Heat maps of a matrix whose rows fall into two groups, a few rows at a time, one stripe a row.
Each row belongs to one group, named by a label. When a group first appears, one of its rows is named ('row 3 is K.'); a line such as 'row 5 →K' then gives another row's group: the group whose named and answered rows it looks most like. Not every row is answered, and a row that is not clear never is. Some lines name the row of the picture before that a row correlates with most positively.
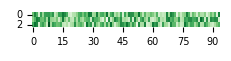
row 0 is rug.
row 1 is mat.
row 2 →rug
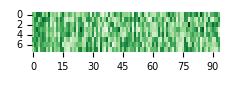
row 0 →mat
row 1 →rug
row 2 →mat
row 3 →mat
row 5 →rug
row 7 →rug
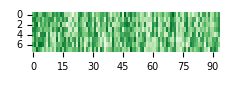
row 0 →rug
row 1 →rug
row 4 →rug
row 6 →mat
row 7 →mat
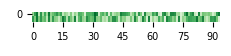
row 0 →rug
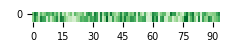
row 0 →rug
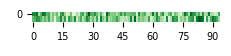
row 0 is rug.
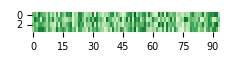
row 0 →mat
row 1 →rug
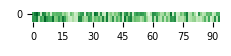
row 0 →rug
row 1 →rug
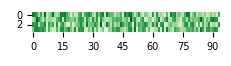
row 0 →rug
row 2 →rug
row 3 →mat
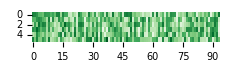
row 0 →rug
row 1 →mat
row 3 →mat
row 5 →rug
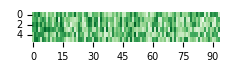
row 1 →rug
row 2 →rug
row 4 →mat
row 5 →rug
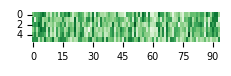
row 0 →mat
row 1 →mat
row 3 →mat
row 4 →mat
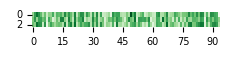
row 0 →mat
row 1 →mat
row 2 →mat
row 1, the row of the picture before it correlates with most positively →4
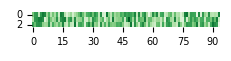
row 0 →rug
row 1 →mat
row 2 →mat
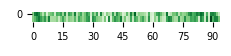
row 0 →mat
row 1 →mat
